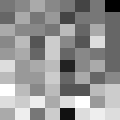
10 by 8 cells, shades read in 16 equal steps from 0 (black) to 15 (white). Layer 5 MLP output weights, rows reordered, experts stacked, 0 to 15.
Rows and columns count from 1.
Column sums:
102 102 84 104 63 81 94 75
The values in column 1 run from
6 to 15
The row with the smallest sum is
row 1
